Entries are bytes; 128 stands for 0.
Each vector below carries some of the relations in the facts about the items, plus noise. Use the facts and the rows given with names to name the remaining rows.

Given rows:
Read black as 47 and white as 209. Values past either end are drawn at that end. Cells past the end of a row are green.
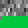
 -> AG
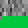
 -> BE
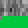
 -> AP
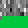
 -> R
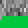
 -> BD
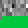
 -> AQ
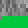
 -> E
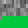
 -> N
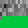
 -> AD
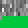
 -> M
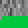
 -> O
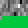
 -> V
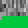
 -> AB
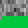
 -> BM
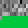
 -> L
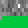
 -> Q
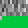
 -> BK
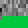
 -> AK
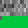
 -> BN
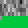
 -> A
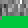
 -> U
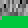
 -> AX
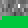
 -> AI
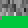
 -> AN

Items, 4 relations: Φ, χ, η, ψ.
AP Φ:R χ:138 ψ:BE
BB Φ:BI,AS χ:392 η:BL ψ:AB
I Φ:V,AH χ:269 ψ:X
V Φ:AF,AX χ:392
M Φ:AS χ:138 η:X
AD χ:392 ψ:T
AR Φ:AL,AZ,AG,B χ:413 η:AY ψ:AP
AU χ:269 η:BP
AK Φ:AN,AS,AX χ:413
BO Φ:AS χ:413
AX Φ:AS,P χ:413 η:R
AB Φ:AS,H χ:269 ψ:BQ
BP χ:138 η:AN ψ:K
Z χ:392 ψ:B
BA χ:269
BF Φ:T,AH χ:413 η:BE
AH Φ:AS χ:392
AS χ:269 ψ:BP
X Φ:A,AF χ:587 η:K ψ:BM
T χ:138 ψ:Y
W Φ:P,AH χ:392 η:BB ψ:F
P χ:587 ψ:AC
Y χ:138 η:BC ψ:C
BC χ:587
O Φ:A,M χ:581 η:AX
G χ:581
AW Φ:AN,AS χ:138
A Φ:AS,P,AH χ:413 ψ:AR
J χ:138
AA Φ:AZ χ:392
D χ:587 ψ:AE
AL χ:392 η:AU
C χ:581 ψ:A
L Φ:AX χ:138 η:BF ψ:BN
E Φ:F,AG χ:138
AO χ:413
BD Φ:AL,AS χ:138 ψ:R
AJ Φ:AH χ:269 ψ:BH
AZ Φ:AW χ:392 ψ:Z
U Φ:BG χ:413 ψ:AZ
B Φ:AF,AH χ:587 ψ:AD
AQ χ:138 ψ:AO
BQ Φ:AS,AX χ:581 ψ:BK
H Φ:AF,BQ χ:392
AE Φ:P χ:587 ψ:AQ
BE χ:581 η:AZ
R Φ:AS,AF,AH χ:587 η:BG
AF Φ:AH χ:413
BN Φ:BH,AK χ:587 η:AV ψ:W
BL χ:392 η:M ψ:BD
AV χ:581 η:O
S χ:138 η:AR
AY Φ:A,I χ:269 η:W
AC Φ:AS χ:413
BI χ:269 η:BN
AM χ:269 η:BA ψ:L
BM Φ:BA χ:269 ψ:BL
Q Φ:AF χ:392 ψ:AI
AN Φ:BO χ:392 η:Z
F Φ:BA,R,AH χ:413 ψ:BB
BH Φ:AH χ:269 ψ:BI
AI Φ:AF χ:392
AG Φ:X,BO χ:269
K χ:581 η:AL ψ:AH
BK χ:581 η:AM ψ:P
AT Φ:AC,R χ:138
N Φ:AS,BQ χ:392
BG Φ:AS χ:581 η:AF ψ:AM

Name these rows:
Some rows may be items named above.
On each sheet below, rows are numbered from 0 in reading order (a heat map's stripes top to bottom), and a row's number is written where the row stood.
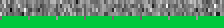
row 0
R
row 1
AP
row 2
A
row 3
BF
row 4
AW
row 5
AO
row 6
Y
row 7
AF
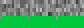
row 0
N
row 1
BF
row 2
AY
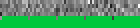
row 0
Y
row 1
BC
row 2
AR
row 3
AH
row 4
D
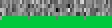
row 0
BP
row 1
AS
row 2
F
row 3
K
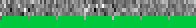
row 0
R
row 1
AC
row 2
AU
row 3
X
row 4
AM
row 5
Y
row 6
T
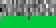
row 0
AC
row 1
B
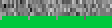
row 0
BB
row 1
BA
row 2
I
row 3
BC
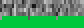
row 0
BG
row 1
AZ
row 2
C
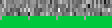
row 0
BD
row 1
K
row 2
M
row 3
BQ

